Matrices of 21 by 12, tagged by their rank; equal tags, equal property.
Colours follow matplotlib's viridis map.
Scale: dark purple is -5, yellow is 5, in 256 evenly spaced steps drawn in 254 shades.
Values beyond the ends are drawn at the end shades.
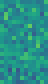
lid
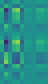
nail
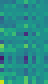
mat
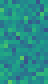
lid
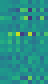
mat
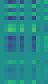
nail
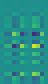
nail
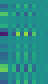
nail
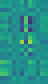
mat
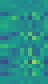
mat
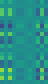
nail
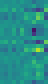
mat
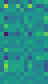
mat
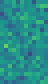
lid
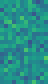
lid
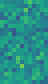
lid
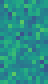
lid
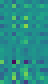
mat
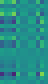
nail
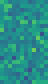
lid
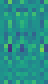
mat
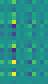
nail
